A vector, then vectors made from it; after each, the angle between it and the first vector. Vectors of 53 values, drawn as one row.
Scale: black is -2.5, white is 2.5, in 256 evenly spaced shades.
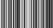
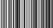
nearly parallel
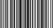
partly opposed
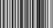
partly opposed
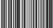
nearly parallel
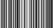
nearly parallel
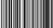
partly aligned
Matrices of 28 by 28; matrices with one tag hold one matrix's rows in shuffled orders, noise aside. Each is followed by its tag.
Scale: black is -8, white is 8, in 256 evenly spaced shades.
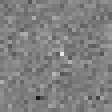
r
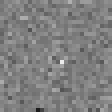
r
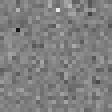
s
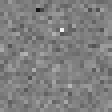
r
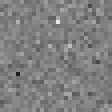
s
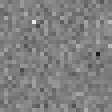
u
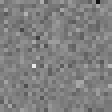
u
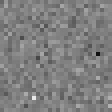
u
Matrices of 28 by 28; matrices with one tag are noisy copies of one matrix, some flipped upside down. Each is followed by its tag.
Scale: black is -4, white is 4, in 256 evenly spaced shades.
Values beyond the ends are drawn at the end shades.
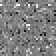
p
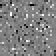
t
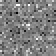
p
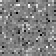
p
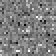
p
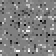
p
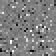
t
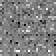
p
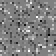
p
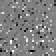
t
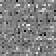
p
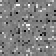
p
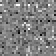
p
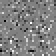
t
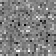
p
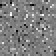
t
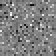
t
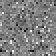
t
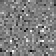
t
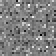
p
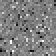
t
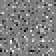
t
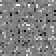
p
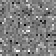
p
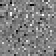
t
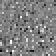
t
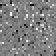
t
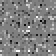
p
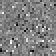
t
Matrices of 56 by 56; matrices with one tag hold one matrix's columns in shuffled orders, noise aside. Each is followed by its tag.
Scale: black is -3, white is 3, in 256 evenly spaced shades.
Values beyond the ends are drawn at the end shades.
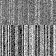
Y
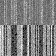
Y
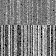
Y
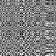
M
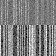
Y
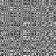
M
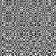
M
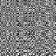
M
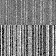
Y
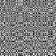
M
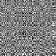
M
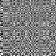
M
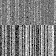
Y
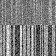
Y
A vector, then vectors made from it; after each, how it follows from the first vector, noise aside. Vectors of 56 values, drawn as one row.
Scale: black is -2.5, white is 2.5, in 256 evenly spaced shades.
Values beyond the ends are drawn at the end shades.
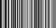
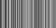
shrunk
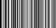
copied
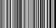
reversed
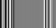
partly zeroed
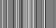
partly zeroed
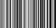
reversed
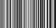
reversed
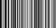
copied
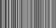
shrunk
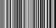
reversed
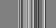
partly zeroed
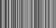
shrunk
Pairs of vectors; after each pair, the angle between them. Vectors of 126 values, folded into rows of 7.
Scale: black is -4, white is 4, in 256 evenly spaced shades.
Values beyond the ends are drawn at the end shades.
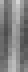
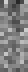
partly opposed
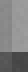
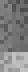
nearly opposite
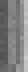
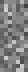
orthogonal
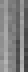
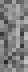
partly opposed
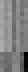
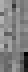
nearly parallel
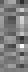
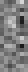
nearly opposite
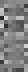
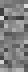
nearly opposite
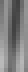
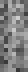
partly opposed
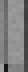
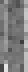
nearly opposite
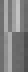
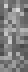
partly aligned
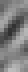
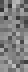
orthogonal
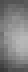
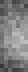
nearly parallel
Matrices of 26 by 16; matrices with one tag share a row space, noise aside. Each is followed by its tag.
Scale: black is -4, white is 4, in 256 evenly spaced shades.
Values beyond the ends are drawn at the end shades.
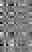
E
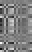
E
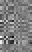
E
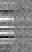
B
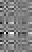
E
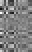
E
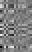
E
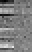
B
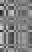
E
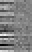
B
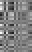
E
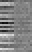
B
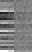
B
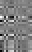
E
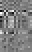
E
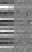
B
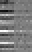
B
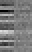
B
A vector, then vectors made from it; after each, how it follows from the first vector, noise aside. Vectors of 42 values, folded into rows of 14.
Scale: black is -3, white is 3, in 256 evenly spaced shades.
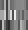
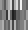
wrapped around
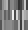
reversed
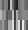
wrapped around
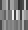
reversed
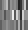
reversed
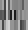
negated
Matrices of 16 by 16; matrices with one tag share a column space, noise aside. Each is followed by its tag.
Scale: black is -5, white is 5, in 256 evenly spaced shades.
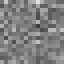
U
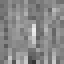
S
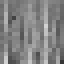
S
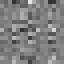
U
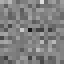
U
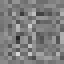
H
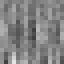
S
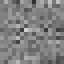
U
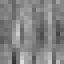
S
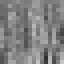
S
